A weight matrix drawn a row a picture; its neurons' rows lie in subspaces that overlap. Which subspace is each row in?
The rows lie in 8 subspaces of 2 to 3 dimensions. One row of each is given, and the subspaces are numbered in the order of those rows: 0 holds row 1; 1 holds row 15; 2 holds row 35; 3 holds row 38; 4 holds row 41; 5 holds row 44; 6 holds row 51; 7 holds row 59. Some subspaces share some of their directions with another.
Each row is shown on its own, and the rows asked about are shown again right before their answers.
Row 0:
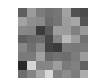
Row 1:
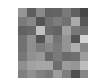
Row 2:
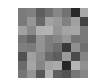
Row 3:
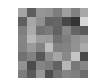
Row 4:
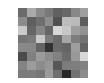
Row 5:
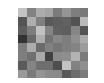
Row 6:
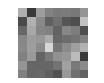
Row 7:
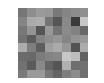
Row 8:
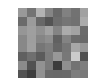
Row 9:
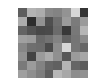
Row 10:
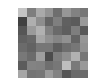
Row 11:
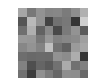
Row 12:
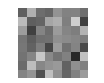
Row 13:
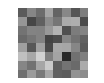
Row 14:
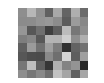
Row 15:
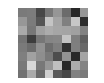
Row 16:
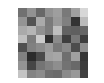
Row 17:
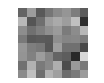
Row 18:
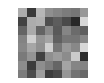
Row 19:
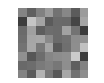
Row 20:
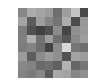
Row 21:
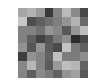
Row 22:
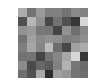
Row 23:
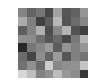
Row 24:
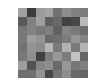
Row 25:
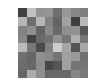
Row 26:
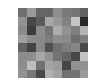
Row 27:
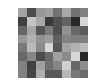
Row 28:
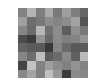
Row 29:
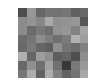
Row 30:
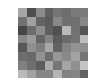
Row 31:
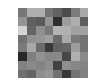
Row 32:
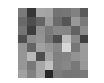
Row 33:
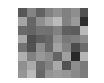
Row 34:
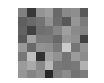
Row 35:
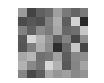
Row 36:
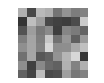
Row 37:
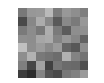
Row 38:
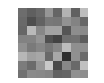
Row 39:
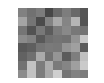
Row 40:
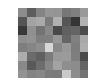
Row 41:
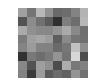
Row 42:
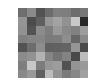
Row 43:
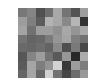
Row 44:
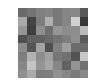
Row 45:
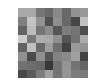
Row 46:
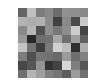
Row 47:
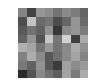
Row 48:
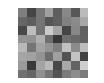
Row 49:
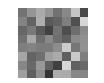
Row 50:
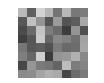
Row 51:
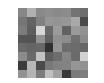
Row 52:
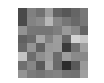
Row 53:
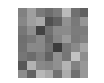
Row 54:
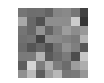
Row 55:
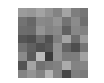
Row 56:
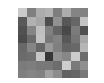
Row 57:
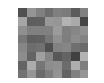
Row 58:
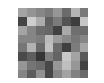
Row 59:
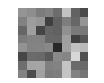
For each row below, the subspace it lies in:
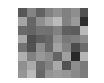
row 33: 4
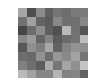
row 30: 0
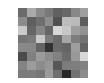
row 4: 4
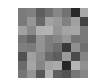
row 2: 1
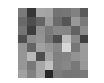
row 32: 5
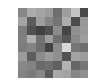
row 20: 1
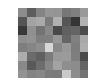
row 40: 4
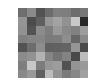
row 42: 2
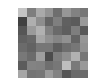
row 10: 6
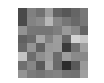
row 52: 7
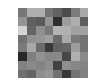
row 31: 4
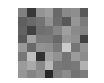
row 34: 5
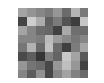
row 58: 3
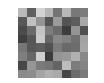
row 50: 6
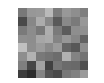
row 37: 0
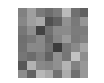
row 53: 7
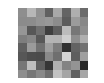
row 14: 3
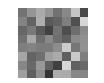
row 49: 1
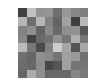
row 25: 2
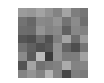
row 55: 6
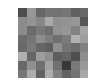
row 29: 7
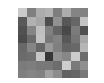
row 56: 6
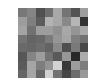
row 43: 1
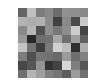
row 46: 2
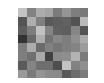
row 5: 6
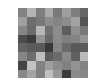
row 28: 6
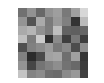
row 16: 0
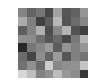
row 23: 0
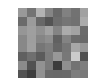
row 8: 4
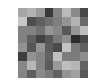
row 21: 7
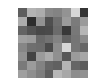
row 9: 1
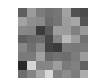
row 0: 7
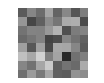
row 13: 3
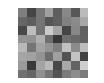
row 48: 3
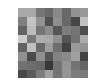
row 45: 5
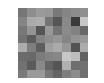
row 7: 2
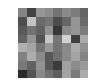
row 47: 0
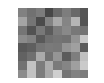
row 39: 0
